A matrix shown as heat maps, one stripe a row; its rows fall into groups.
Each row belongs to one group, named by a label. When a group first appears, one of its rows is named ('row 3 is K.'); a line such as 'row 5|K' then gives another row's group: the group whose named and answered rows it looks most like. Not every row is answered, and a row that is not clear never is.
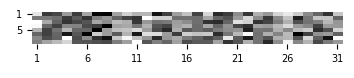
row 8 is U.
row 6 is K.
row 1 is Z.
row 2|K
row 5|Z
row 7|Z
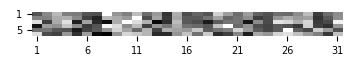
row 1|U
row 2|U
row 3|Z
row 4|U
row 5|K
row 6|Z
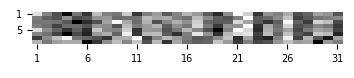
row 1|K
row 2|K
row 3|K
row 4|K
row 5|K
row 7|U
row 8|U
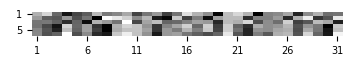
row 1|K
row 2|Z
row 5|Z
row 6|Z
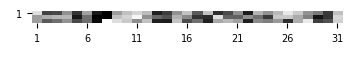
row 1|Z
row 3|Z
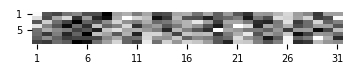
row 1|Z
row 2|Z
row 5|U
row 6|K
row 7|K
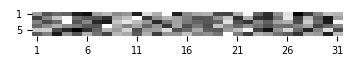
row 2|U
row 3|Z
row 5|K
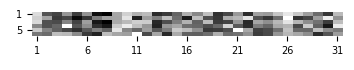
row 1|Z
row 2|K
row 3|Z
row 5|K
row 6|U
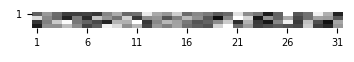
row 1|K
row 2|K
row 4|U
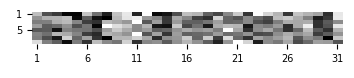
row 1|Z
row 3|U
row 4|Z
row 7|Z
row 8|K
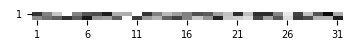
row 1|U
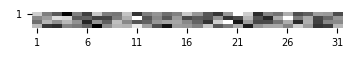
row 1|K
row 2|U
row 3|U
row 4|Z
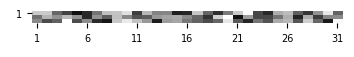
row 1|K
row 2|U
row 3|Z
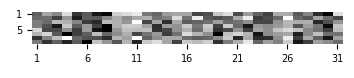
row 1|U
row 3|U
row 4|Z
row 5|Z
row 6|K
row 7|U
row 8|K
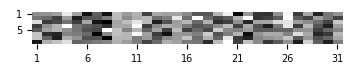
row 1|U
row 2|K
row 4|U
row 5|U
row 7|Z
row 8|U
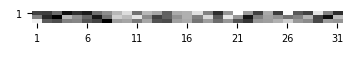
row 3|Z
